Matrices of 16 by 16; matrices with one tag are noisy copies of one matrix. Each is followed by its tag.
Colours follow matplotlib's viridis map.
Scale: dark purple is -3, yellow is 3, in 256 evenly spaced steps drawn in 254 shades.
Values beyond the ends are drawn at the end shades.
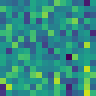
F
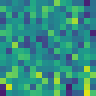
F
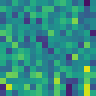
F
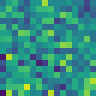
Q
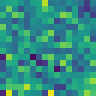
Q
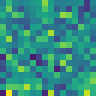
Q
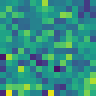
Q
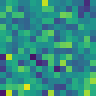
Q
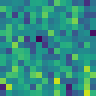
F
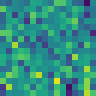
F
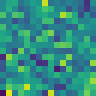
Q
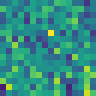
F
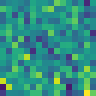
F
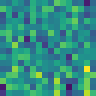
F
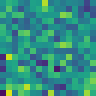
Q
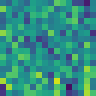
F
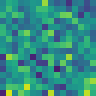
Q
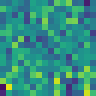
F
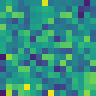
Q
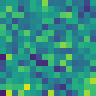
Q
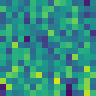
F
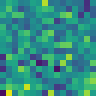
Q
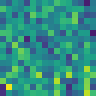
F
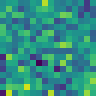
Q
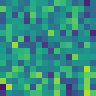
F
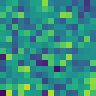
Q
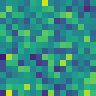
Q
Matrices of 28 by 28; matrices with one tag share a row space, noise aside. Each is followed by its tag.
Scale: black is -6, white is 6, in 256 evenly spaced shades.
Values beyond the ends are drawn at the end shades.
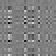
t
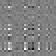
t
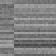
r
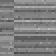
r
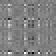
t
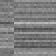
r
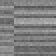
r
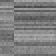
r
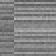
r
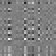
t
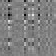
t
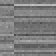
r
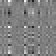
t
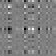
t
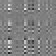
t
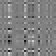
t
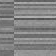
r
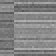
r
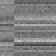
r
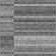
r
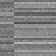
r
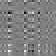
t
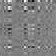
t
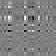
t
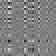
t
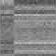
r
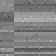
r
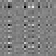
t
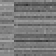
r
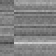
r
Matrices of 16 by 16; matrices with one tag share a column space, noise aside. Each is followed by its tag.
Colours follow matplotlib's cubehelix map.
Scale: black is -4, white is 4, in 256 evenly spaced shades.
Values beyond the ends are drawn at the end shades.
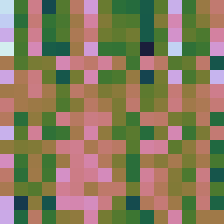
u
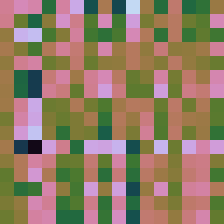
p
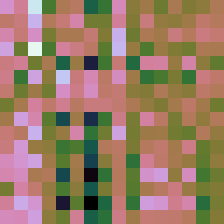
u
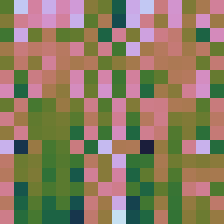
p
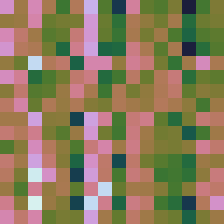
u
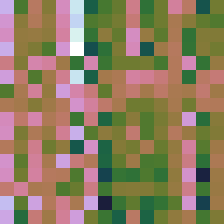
u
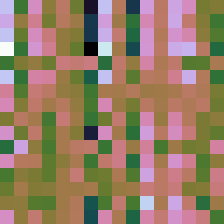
u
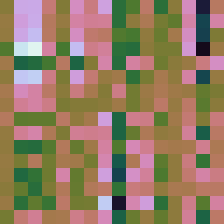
u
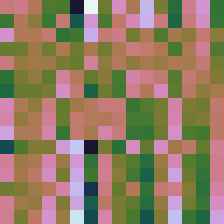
p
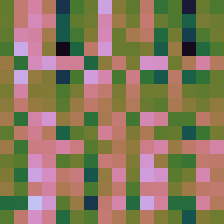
u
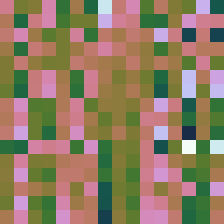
p
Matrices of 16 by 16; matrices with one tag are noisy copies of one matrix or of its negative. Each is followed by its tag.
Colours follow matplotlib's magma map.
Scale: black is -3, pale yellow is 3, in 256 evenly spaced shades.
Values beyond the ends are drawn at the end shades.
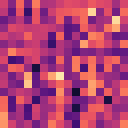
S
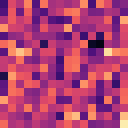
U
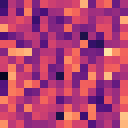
U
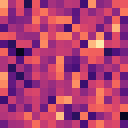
U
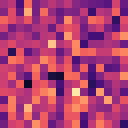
S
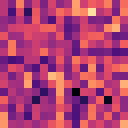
S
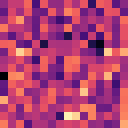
U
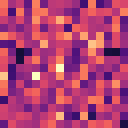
U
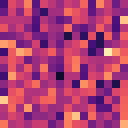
U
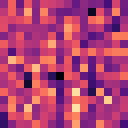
S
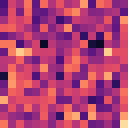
U
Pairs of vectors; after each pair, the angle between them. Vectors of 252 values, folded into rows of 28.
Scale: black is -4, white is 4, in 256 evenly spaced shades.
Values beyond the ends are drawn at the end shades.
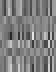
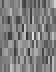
partly aligned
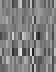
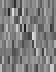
orthogonal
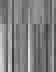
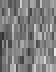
partly opposed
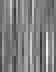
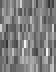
partly aligned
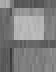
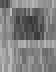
nearly opposite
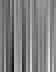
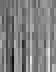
nearly parallel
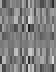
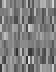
nearly opposite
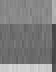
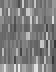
partly aligned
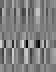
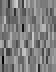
partly aligned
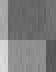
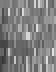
partly opposed
